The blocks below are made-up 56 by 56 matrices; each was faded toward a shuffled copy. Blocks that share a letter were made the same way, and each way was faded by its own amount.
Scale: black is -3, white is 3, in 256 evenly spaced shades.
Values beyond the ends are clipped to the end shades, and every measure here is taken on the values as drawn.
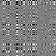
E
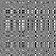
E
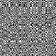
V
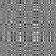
E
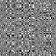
V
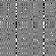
E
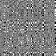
V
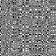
V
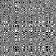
V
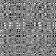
V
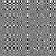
E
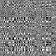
V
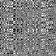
V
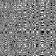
V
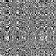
V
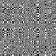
V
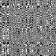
V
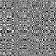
V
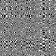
V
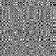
V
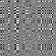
E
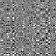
V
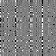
E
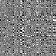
V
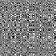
V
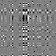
E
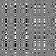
E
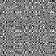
V
